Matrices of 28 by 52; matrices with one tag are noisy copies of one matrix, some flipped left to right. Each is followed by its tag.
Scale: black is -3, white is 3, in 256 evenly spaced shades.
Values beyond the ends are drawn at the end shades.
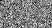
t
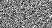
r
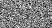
r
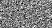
r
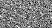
r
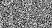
t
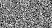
t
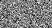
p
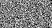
t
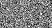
t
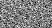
r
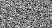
r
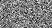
p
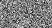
p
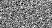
r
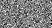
p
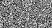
t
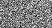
r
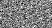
r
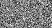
t
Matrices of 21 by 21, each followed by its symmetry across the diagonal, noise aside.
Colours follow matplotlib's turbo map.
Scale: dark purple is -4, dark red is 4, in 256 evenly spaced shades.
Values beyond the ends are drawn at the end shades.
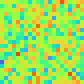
antisymmetric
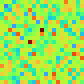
symmetric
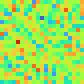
antisymmetric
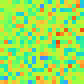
antisymmetric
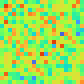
symmetric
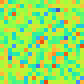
symmetric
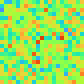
symmetric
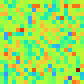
antisymmetric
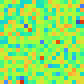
symmetric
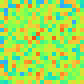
symmetric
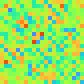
symmetric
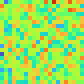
antisymmetric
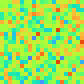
antisymmetric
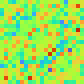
symmetric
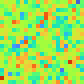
antisymmetric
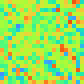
antisymmetric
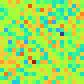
antisymmetric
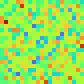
symmetric
